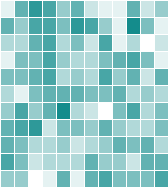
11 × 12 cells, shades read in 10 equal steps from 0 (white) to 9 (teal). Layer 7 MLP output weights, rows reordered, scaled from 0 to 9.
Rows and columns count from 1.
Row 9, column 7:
3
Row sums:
48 64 42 52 58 53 55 58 50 51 51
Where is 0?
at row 3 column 11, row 7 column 8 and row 11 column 3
